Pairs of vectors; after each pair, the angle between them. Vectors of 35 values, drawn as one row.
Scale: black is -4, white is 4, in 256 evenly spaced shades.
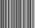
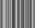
orthogonal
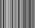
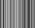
partly aligned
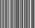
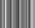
orthogonal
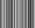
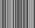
nearly opposite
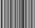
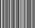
nearly opposite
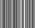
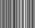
nearly parallel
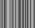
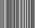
nearly opposite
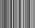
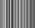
partly opposed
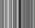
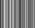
partly aligned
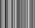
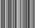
nearly opposite
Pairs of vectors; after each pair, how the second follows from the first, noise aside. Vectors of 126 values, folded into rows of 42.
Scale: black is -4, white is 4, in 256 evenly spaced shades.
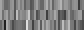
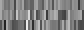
copied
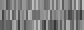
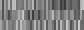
wrapped around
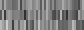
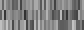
copied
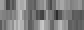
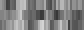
copied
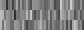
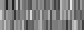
copied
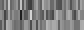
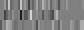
partly zeroed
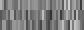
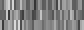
reversed
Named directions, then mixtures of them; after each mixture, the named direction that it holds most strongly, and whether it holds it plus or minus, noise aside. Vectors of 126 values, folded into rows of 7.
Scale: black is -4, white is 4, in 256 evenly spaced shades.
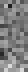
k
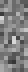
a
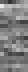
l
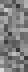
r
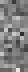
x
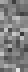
x, plus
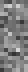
r, minus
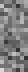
r, plus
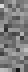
x, minus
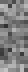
k, plus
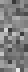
x, plus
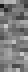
l, minus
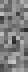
a, minus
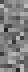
x, minus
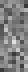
r, minus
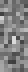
a, plus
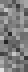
r, plus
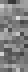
l, plus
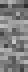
l, minus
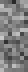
r, plus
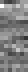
l, plus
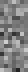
x, minus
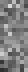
r, minus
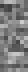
l, minus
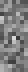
a, plus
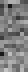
l, minus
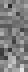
k, plus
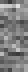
l, plus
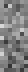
k, minus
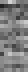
l, minus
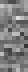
l, plus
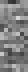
l, plus
